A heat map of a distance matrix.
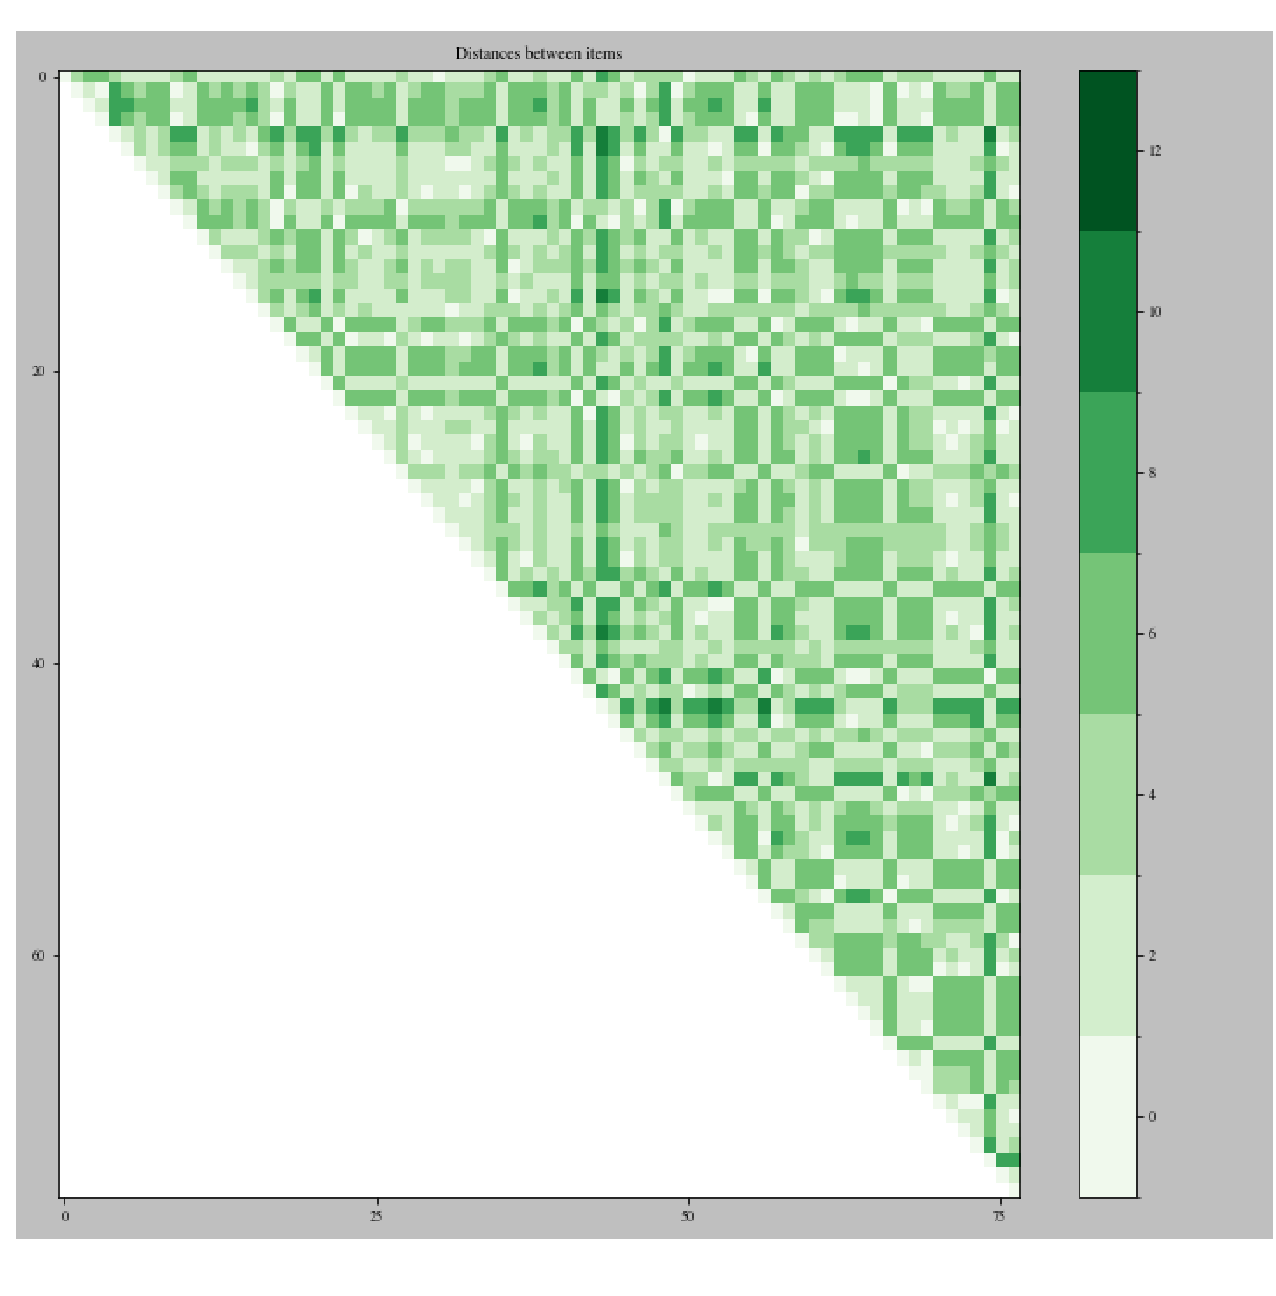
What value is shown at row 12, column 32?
2
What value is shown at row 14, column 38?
2
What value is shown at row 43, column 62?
4
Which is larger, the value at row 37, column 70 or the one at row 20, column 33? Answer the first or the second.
the second
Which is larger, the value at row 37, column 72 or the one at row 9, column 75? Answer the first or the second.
the second
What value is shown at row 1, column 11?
6
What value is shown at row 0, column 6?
2
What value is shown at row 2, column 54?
2
